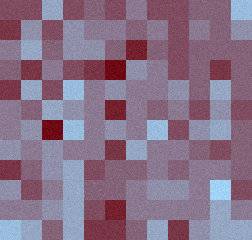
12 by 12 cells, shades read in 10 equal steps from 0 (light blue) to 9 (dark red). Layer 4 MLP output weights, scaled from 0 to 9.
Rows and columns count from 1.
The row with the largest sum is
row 4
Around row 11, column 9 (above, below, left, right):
3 7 4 4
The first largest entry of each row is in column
1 1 7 6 1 6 3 6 1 2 6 5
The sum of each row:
58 54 56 68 46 54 45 51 55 45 49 45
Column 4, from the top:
6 3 3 6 1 3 1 4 2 2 2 2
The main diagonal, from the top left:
6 3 5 6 4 8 4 4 5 4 2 2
